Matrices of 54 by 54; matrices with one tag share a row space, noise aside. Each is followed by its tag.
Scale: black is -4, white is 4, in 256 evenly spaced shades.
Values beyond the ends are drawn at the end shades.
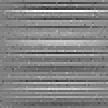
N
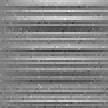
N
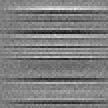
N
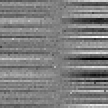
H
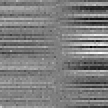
H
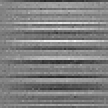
N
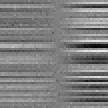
H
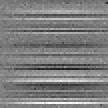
N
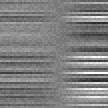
H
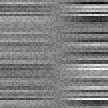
H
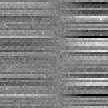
H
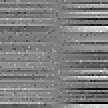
H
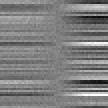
H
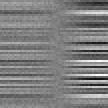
H
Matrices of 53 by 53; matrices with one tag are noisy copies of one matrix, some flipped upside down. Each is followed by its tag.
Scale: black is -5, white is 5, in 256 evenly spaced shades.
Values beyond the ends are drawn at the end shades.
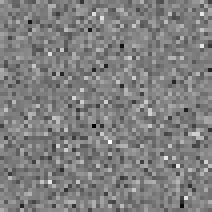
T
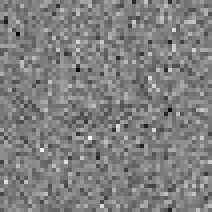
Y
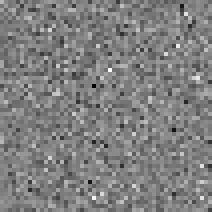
T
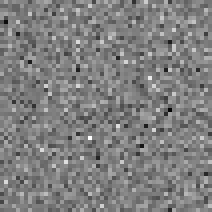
Y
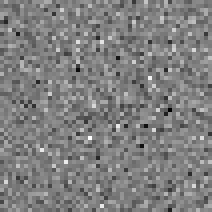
Y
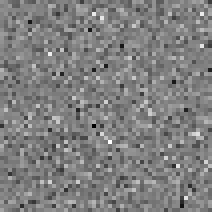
T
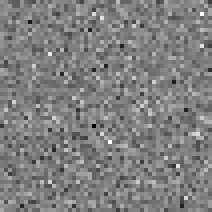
T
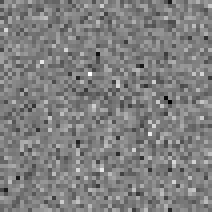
Y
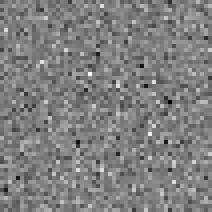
Y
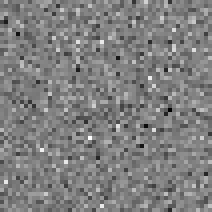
Y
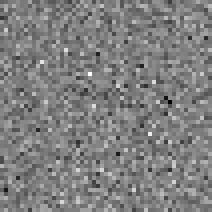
Y
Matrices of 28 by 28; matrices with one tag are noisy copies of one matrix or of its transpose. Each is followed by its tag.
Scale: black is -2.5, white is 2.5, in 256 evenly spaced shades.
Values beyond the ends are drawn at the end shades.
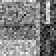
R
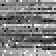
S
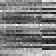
S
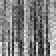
S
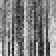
S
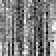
S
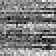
S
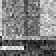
R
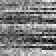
S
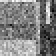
R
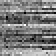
S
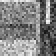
R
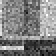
R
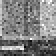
R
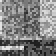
R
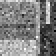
R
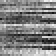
S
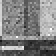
R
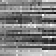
S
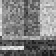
R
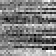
S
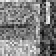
R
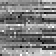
S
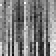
S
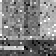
R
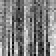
S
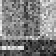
R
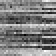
S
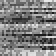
S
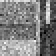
R
